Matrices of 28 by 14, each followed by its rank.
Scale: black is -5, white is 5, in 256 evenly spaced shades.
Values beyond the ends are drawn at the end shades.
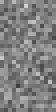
full rank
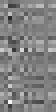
two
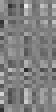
two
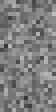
full rank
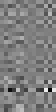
two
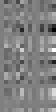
two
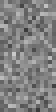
full rank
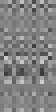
two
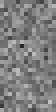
full rank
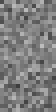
full rank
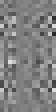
two
